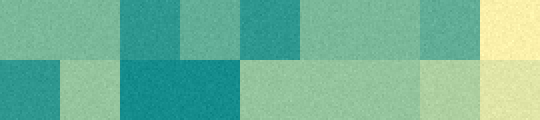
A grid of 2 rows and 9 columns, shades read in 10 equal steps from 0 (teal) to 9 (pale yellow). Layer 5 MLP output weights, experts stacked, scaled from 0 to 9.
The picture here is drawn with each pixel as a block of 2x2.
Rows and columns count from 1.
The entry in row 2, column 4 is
0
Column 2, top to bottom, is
4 5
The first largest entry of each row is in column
9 9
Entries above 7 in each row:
1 1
